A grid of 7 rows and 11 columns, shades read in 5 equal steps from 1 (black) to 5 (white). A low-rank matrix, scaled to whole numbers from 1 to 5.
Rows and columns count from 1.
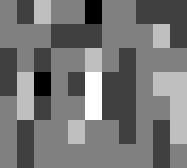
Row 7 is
3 2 3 3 3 3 3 3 3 2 3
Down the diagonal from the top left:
3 3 2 3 3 3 3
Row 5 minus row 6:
0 2 -1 0 -1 2 -1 0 0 1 0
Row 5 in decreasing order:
5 4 4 3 3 3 3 3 2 2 2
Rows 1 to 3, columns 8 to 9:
3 2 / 3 3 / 2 3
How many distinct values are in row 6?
3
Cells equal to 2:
23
